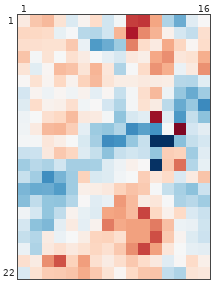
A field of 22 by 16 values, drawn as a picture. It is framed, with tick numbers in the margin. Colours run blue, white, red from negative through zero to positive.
Roughest part: middle right. Grain: blotchy. Mirror symmetry: none. Odd patch: rougher, in the middle right.
